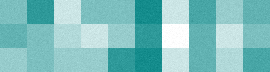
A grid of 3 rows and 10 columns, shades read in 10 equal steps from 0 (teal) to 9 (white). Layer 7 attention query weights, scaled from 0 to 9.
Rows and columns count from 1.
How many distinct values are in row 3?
8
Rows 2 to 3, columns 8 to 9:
3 7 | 3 6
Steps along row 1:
down up down same down up down up down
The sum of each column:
12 9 18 16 10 1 23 8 18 9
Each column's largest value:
5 4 7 7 5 1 9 3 7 4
